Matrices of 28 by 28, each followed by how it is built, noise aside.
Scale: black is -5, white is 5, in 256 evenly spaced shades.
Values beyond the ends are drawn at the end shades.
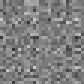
low rank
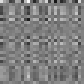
low rank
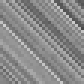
Toeplitz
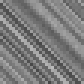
Toeplitz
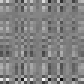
low rank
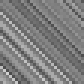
Toeplitz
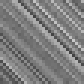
Toeplitz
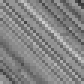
Toeplitz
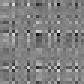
low rank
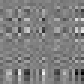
low rank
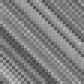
Toeplitz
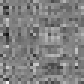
low rank
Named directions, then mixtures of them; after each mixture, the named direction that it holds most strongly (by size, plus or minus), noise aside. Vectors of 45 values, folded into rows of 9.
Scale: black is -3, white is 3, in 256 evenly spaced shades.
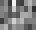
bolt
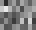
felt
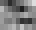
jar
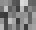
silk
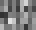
silk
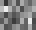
felt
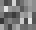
felt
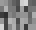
silk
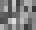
bolt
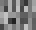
silk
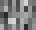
silk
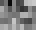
jar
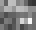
jar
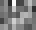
bolt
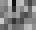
bolt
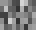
silk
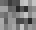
jar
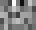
bolt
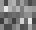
felt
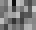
bolt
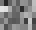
felt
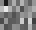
felt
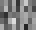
silk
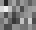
felt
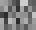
silk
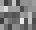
felt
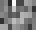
bolt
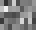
felt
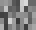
silk
